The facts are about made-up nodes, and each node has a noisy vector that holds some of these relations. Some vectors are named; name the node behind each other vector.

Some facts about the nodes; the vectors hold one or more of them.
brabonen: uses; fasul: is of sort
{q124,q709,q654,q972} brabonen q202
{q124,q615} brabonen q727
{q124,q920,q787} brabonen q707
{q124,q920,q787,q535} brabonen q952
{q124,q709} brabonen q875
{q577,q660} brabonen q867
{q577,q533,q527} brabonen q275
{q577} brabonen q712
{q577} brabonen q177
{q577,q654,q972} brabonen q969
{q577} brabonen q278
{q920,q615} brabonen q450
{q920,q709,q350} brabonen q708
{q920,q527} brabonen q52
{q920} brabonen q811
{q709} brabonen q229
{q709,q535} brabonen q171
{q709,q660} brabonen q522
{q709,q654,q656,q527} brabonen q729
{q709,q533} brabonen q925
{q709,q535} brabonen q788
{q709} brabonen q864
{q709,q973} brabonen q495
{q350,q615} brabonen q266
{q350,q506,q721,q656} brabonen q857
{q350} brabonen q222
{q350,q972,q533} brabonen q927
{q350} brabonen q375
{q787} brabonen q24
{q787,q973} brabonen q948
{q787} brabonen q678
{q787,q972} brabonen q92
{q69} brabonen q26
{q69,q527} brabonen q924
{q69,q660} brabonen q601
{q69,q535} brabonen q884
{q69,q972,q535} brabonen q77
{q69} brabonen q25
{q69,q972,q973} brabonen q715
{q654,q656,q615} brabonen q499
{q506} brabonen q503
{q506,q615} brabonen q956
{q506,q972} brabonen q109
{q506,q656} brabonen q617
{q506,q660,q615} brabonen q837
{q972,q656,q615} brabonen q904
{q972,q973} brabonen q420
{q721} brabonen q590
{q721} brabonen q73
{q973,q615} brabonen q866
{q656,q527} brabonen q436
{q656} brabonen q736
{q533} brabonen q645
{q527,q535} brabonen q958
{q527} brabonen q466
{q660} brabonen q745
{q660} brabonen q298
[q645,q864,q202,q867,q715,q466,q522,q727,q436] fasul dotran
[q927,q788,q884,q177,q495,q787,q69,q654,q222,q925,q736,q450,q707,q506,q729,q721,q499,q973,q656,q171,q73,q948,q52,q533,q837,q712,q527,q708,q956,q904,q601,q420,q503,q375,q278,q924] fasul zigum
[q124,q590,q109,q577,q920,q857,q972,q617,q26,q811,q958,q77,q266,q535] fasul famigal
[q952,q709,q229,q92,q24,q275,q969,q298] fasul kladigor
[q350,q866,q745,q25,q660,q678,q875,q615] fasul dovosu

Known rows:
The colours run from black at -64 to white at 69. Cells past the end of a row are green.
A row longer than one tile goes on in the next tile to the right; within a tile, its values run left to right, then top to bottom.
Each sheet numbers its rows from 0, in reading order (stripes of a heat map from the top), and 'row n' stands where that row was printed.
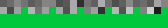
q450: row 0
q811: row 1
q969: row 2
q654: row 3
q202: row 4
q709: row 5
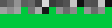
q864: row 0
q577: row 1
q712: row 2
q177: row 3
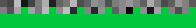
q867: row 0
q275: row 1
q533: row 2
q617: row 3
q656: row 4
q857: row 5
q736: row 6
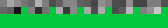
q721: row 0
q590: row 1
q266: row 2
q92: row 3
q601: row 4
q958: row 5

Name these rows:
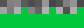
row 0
q52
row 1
q522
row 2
q927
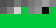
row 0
q884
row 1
q350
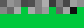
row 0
q436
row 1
q645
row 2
q972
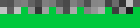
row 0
q707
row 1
q866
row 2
q420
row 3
q466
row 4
q660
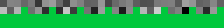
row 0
q708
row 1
q973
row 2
q69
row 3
q837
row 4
q956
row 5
q952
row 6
q615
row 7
q109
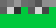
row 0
q527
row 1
q535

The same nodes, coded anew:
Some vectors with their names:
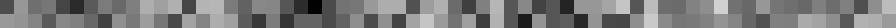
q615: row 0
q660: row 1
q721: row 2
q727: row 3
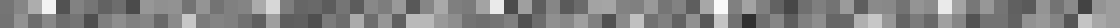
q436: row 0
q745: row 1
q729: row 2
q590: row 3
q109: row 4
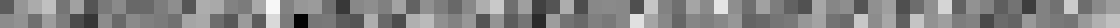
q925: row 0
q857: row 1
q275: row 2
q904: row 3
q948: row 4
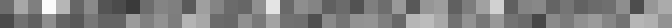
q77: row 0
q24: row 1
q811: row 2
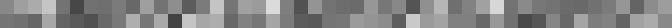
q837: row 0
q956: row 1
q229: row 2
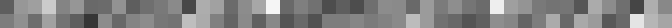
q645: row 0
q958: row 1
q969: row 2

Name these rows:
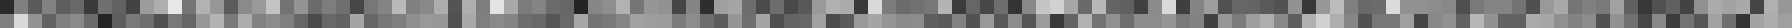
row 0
q973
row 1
q495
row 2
q715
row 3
q972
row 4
q656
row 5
q707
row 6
q202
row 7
q506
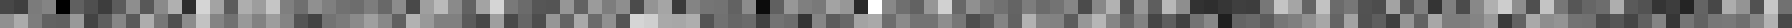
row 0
q920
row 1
q266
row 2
q867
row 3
q533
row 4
q875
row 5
q69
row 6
q654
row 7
q535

